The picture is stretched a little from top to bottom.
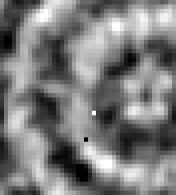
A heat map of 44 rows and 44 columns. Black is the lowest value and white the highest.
Lone odd cells: 2, 1 higher and 1 lower than their neighbours. Slope: none. Average level on the scale: 50%. Grain: blotchy. Rings: centred on the middle right.
